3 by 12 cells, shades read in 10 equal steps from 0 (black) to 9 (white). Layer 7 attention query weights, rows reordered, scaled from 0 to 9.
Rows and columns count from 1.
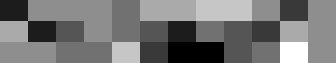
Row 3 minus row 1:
4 0 -1 -1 3 -4 -6 -7 -4 -1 7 0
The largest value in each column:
6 5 5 5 7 6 6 7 7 5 9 5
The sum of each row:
58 43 48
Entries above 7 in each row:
0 0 1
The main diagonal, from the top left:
1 1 4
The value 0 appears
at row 3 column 7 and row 3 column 8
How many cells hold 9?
1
